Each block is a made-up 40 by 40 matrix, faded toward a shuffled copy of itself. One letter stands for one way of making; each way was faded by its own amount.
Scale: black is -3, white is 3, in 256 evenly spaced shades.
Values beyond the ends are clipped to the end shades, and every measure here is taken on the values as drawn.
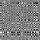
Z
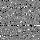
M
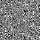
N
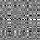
Z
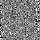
N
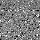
M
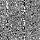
N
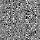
N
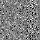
N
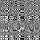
Z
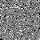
M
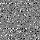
M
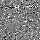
M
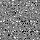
M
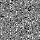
N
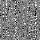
N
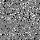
M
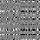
Z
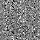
N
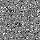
M
